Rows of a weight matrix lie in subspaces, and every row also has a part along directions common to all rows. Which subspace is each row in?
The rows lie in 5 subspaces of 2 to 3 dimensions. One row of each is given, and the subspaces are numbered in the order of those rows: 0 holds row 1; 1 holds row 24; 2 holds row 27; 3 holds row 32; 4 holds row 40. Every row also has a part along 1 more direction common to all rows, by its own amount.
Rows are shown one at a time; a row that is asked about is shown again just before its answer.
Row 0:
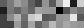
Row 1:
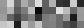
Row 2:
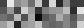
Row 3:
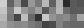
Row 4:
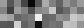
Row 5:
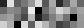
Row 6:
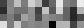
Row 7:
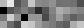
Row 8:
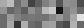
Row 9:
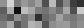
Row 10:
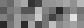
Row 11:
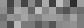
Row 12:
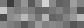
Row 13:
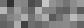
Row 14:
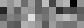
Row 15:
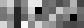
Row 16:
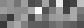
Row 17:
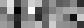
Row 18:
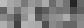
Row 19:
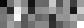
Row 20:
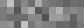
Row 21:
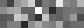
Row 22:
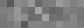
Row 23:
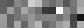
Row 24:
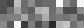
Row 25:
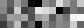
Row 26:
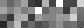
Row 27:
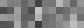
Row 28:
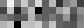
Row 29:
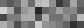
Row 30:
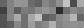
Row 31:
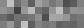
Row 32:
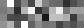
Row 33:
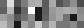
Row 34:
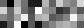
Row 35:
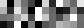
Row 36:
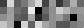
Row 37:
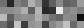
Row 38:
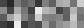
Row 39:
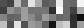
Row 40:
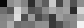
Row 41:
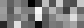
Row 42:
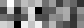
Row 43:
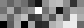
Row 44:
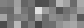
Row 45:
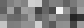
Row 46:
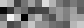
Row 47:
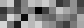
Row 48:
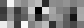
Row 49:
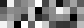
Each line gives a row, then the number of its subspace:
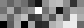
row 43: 4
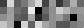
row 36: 4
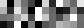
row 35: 4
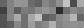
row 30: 0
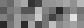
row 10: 0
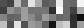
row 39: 1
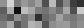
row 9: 4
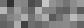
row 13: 2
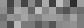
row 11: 0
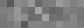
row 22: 3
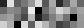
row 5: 4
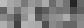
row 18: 0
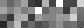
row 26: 3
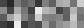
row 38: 0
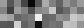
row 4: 3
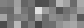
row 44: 2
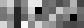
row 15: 4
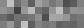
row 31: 3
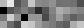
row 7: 2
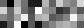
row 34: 2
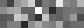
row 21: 3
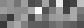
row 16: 3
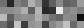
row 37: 1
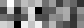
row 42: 0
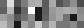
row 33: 4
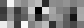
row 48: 1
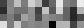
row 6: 1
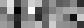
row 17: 4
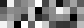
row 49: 4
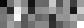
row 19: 4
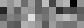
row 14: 0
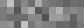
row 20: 3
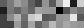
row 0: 0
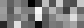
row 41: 3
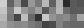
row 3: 0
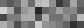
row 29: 2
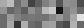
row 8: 1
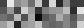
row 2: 4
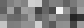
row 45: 1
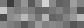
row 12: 2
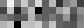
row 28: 0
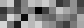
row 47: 2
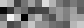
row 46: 2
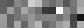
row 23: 1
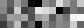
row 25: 1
